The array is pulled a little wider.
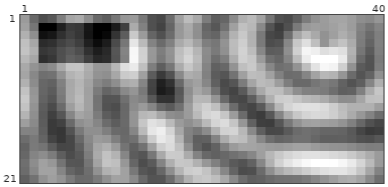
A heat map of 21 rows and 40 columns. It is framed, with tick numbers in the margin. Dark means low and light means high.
Odd patch: lower, in the top left. Rings: centred on the top right. Odd rows or columns: none. Mirror symmetry: none. Roughest part: top left.
